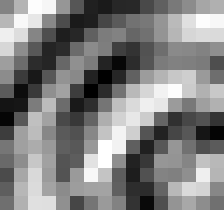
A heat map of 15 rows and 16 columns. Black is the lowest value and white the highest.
Average level on the scale: 50%. Grain: diagonal, up to the right. Rings: centred on the bottom right. Mirror symmetry: none. Slope: none.
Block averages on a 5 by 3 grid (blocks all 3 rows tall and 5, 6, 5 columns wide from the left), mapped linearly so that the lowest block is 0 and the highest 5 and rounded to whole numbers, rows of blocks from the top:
4 0 5
1 0 3
1 3 4
3 3 1
4 2 4
